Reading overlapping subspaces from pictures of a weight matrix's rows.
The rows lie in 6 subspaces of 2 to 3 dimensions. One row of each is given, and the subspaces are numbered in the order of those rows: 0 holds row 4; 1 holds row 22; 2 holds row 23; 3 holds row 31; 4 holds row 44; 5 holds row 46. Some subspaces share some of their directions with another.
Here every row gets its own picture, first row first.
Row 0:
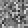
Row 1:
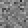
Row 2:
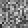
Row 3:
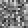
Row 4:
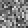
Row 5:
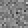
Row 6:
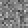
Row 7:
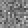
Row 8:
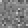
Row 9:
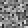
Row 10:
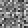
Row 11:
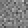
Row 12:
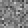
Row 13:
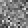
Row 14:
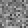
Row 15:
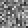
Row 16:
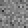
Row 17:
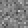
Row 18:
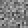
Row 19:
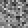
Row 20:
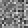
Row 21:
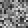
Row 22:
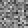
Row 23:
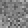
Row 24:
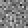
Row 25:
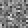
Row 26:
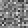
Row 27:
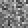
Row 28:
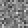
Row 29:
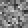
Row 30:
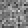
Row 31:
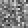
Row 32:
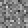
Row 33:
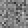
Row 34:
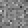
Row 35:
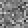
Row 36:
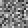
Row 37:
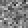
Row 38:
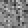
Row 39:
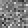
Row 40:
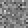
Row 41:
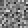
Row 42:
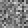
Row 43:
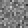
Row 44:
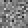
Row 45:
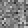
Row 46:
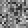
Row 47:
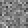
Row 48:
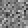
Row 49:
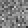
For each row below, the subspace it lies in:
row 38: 3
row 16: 4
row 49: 0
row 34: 2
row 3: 3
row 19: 3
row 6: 2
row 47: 2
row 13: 2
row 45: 1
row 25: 1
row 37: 3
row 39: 2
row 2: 5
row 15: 0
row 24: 4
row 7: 5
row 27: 3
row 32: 2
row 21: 0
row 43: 5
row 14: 1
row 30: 3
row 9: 0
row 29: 3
